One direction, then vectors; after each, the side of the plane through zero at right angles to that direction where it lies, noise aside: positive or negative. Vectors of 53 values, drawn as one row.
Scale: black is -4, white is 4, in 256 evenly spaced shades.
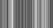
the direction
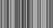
positive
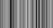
negative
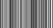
negative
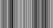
negative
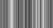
positive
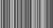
positive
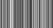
positive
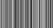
positive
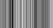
negative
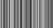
positive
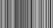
positive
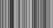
negative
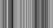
negative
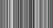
positive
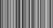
positive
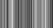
positive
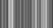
positive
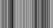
negative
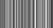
positive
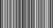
positive
